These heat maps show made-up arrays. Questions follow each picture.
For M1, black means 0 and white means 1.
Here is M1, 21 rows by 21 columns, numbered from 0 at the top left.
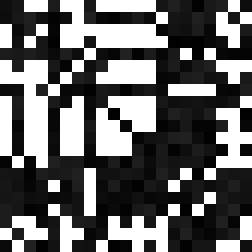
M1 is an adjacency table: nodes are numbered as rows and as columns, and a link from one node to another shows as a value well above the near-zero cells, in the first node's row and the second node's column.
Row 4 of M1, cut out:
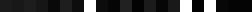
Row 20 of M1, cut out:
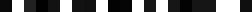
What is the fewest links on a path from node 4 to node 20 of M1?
4
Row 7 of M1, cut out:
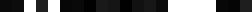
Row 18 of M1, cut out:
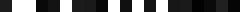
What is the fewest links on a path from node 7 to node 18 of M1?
2
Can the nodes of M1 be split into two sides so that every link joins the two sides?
no
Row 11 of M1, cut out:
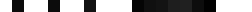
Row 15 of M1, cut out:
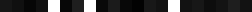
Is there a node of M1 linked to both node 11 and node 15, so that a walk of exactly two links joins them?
no
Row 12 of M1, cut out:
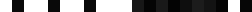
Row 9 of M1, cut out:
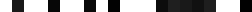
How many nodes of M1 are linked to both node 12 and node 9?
8
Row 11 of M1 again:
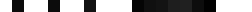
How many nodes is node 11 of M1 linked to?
11
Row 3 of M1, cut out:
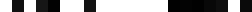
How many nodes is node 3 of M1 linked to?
11
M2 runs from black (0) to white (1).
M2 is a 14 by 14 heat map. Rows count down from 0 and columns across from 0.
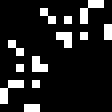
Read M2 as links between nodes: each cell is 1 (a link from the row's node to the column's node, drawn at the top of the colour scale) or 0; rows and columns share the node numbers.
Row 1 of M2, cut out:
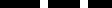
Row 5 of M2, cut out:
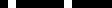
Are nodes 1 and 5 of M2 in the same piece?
yes
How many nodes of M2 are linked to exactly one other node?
5
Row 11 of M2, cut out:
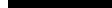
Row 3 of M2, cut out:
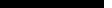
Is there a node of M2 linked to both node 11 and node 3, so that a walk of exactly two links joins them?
no
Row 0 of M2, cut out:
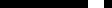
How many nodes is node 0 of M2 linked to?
2
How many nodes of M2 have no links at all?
1
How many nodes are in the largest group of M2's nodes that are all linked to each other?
2
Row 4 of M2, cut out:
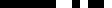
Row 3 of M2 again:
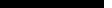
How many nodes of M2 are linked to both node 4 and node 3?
1
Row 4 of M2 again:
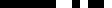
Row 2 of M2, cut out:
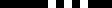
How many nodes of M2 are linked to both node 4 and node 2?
2
